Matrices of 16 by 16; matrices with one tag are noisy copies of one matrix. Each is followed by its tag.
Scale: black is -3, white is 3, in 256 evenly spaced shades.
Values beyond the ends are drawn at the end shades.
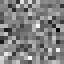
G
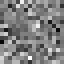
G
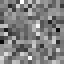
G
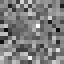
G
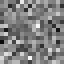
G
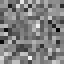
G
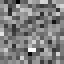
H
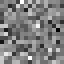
G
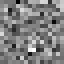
H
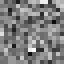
H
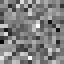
G
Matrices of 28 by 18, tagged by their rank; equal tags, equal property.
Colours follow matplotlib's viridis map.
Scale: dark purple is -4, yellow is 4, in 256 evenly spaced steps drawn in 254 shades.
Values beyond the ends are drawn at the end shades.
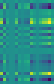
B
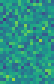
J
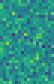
J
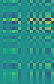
B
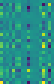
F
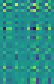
F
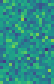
J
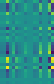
B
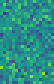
J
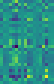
F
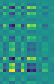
B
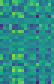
F
